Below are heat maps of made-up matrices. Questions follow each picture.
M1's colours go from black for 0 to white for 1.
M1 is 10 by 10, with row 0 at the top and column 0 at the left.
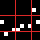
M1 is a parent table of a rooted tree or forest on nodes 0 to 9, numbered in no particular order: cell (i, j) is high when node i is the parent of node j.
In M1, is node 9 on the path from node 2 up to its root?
no
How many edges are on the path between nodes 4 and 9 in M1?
4
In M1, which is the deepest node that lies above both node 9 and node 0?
5
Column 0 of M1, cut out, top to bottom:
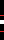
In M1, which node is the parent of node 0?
5
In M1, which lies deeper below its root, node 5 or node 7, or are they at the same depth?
the same depth
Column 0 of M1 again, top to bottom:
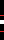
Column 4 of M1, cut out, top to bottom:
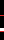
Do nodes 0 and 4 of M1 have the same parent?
no
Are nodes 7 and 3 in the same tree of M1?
yes
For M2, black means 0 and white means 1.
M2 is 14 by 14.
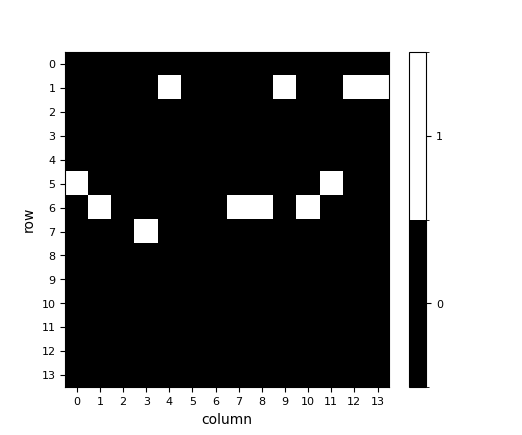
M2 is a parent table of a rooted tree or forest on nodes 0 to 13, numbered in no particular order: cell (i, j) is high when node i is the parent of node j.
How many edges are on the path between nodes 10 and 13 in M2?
3
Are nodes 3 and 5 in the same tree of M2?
no
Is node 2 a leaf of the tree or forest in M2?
yes
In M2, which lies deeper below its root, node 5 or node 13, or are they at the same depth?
node 13
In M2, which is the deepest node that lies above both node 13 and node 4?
1
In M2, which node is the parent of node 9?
1
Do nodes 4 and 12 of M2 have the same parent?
yes
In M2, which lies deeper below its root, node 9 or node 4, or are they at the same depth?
the same depth
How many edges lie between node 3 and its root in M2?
2
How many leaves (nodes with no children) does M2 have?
10
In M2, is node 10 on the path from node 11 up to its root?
no
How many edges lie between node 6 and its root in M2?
0
